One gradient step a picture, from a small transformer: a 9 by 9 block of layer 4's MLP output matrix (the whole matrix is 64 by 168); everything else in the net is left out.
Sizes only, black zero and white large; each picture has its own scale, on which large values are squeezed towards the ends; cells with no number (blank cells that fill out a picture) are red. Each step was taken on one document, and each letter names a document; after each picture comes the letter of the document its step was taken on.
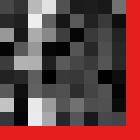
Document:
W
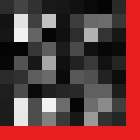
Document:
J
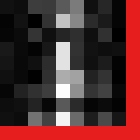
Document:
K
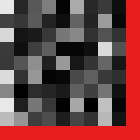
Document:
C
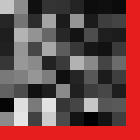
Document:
W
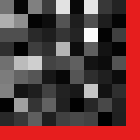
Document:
W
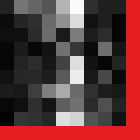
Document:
K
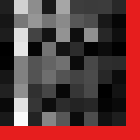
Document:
J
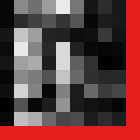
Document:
J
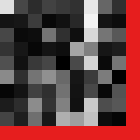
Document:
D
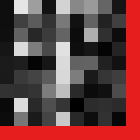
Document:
J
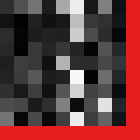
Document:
D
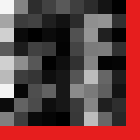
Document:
C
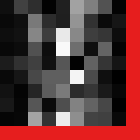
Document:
K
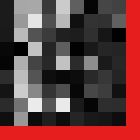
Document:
J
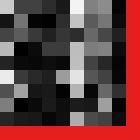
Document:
C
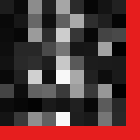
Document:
K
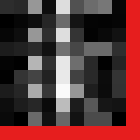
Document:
K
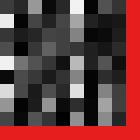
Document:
C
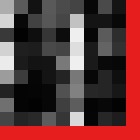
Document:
C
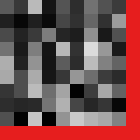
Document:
D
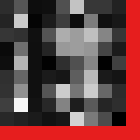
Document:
D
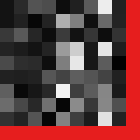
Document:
K
